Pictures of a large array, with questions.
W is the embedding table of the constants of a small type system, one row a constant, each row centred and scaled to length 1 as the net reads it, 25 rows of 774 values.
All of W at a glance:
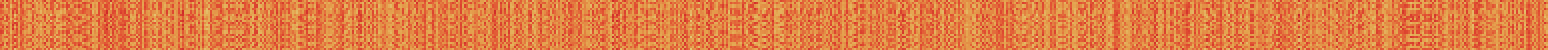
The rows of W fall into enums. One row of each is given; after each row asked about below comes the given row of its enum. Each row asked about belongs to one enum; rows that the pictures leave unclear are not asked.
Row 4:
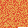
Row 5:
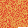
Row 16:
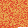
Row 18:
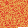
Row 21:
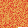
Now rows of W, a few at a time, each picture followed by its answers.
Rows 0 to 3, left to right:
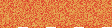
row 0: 21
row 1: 4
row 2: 16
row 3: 16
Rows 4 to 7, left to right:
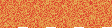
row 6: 5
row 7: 18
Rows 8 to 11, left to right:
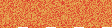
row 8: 21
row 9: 16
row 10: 18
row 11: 4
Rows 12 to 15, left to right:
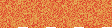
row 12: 5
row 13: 21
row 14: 5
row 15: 16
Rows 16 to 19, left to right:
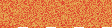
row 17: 4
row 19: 4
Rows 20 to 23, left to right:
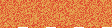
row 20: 4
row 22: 16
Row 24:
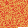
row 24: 18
